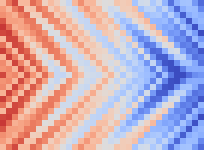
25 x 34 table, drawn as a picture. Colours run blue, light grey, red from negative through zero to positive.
The field climbs toward the left. It is mirror symmetric from top to bottom. The middle right is the ninth with the lowest average.
